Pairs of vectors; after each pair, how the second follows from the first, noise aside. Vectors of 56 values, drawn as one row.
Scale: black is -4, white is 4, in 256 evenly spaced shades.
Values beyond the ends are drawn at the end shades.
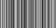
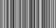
reversed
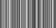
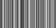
reversed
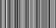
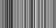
shuffled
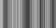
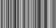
shuffled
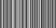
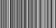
wrapped around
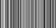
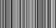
reversed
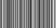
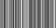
shuffled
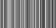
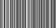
shuffled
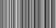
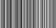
reversed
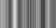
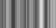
reversed
